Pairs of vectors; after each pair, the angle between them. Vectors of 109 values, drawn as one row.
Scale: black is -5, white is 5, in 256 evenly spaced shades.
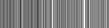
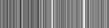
nearly parallel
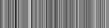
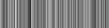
nearly opposite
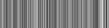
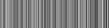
partly aligned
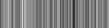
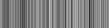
partly opposed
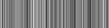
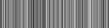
nearly opposite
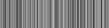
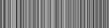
partly aligned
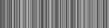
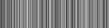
nearly parallel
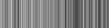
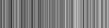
nearly opposite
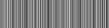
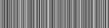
nearly opposite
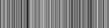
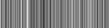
nearly opposite
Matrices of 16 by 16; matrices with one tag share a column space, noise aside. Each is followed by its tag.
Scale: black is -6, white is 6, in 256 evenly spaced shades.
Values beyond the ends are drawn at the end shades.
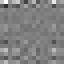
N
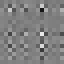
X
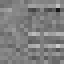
X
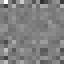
N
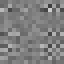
X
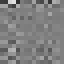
N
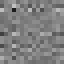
X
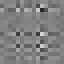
X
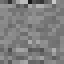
N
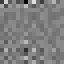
N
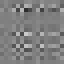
X
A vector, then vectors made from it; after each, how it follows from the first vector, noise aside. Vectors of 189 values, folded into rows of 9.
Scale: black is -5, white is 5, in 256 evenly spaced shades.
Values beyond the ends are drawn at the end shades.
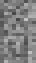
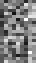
scaled up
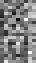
scaled up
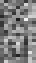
scaled up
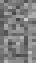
copied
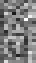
scaled up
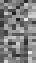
scaled up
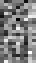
scaled up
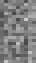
copied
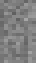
shrunk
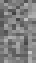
copied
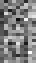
scaled up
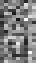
scaled up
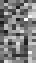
scaled up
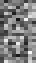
scaled up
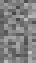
copied
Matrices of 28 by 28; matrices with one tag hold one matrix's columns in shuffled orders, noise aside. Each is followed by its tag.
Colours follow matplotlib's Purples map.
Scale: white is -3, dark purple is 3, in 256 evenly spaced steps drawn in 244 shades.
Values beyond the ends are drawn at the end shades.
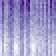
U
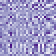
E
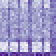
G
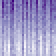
U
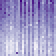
U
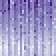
U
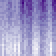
U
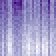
U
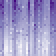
U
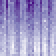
U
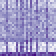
G
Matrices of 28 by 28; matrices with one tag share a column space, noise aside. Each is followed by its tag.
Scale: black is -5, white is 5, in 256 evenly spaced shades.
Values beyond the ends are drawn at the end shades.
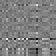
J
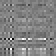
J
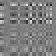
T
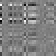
T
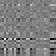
J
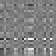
J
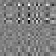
T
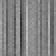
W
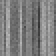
W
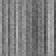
W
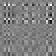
T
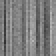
W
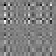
T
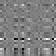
J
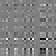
J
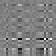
J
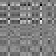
T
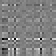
J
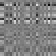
T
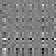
J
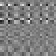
T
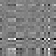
J
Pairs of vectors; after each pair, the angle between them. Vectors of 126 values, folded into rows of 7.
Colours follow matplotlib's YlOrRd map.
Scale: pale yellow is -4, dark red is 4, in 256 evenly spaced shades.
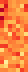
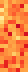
nearly opposite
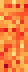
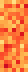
nearly parallel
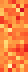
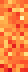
orthogonal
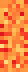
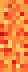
nearly parallel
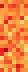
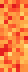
nearly parallel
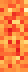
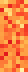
partly aligned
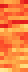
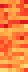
nearly parallel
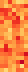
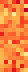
partly opposed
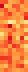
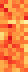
nearly parallel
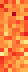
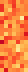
partly aligned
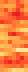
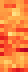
nearly opposite
